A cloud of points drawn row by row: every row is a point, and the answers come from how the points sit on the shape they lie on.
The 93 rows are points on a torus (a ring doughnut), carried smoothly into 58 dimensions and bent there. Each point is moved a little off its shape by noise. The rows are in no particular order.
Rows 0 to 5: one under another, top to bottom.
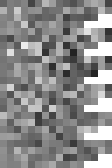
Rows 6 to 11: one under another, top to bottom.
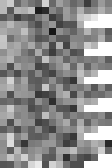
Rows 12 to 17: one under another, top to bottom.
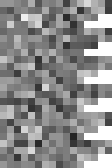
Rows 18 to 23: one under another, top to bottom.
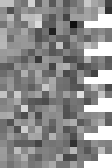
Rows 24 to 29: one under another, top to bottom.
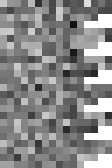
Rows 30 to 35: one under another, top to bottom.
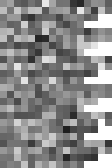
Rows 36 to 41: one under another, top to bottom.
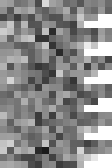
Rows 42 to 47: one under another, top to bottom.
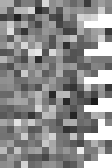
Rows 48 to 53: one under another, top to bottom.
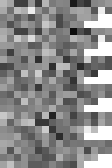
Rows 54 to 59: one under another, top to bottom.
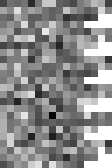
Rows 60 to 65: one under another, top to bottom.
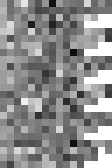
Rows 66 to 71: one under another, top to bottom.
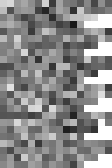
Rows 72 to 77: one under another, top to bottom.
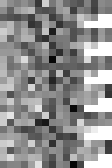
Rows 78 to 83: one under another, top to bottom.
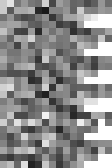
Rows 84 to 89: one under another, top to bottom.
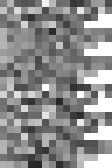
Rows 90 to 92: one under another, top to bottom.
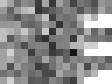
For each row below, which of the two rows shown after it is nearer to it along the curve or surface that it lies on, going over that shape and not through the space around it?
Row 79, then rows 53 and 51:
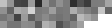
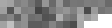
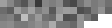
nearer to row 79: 53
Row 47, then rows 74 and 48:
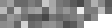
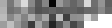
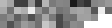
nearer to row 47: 48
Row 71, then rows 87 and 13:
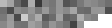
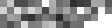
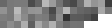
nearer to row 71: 13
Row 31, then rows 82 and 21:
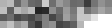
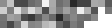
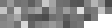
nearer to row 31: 82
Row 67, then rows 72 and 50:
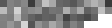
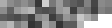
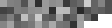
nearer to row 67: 50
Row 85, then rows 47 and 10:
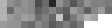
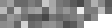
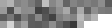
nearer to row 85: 10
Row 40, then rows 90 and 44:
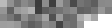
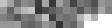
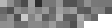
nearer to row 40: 90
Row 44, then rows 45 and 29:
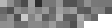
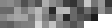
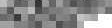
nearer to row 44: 45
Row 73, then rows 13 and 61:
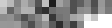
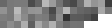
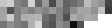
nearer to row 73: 61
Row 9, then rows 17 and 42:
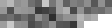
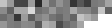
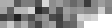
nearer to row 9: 17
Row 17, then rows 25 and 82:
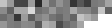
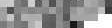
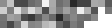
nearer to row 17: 82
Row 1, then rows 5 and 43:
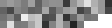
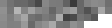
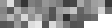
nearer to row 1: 43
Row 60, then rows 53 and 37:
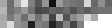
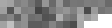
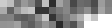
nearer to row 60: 37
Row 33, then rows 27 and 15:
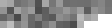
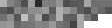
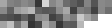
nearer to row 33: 15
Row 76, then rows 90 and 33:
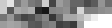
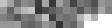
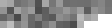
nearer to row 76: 90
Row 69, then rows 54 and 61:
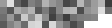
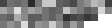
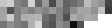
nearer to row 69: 61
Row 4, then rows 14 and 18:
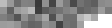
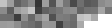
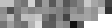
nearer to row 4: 14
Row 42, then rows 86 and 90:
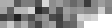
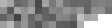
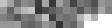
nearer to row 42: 90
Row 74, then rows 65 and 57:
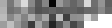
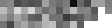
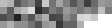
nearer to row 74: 57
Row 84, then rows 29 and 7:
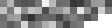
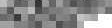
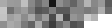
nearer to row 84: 29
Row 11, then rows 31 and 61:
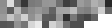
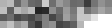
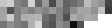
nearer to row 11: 61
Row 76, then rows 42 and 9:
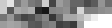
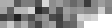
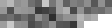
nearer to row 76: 42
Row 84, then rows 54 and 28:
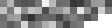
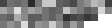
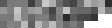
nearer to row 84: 54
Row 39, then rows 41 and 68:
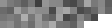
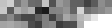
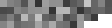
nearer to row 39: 68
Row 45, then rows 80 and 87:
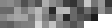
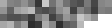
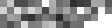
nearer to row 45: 87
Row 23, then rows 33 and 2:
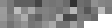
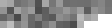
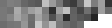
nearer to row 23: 2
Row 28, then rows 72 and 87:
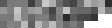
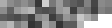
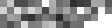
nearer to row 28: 87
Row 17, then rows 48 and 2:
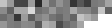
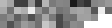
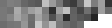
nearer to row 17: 48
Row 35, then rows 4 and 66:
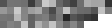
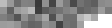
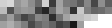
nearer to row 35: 4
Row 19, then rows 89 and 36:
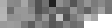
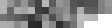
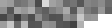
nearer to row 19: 36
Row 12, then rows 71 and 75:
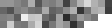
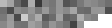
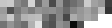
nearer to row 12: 75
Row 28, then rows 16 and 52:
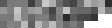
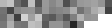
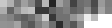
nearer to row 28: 16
